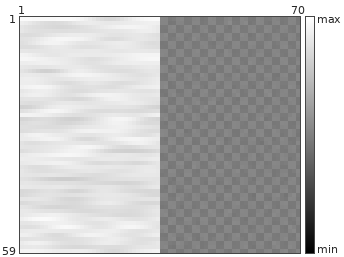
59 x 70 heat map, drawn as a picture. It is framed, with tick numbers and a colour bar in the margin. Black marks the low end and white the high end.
The table splits into one row of 2 panels. Panel 1,1: very high, streaked across, faint in contrast. Panel 1,2: middling, checkered, faint in contrast.
